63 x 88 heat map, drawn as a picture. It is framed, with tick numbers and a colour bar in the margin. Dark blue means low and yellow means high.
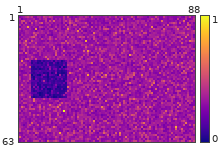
The middle left is the ninth with the lowest average. An odd patch, lower than its surroundings, sits in the middle left. There are no regular stripes.
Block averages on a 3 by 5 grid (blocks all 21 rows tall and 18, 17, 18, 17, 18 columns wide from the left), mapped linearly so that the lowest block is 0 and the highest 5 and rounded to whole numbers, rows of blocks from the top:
55555 | 02555 | 55555
